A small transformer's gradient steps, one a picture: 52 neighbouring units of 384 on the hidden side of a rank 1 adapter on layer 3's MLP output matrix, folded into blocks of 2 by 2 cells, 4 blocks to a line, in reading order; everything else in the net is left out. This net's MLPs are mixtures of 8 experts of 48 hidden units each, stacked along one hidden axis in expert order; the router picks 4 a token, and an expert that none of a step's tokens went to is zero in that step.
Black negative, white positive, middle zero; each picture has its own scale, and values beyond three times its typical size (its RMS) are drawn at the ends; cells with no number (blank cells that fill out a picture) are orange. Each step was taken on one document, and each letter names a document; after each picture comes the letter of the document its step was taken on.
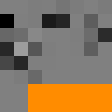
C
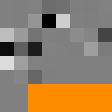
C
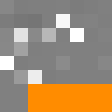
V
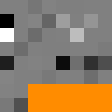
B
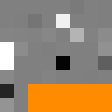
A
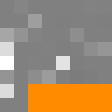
A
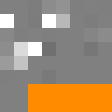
C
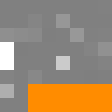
A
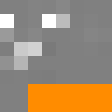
C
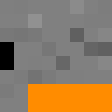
A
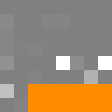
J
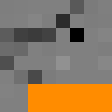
V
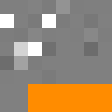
C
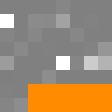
B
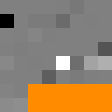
B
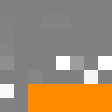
J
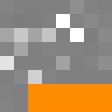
V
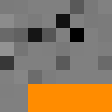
V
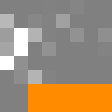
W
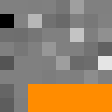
B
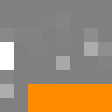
A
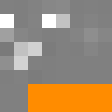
C
